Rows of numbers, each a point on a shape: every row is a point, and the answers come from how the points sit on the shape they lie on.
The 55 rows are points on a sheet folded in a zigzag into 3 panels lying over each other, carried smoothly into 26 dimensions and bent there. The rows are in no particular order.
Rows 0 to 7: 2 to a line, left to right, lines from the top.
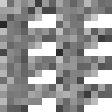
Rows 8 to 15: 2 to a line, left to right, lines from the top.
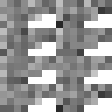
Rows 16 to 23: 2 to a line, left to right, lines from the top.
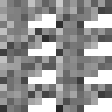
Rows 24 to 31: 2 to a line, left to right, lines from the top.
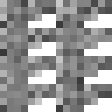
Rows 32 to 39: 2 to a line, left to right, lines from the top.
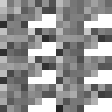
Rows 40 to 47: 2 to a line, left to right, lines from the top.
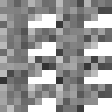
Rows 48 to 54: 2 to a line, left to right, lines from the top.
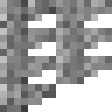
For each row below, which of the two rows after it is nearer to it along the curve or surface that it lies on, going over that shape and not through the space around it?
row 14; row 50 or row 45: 45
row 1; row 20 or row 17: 20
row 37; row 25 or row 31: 31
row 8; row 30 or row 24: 30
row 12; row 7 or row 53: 53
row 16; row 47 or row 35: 35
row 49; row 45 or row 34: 45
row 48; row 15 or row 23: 23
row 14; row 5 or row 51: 5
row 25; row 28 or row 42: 28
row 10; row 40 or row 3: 3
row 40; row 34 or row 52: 34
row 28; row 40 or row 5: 40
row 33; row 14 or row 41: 41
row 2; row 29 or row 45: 45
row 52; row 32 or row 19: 32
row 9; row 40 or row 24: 24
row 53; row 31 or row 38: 38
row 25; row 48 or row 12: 12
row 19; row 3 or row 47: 3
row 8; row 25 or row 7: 7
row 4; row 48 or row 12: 48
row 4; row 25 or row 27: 27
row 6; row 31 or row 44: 31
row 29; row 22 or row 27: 27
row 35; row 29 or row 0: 0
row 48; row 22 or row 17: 17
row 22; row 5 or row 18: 18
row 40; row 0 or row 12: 0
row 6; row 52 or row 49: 52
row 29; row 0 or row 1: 0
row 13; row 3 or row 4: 3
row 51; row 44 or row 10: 10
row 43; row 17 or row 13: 13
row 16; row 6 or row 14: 6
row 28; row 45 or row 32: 45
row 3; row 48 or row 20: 20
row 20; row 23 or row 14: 14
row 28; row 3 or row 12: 3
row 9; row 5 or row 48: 48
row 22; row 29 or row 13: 13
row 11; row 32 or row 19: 32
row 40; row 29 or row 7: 7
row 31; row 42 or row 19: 42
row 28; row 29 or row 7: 7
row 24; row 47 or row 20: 47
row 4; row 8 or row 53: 53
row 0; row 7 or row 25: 25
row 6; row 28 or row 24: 24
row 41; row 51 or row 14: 51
